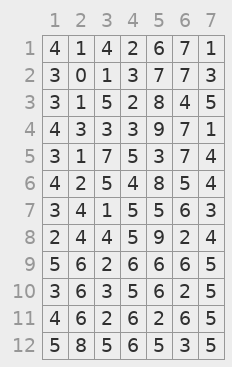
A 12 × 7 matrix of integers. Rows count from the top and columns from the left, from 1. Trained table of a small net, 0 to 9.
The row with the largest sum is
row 12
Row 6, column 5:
8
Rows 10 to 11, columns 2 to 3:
6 3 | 6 2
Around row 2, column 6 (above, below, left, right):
7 4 7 3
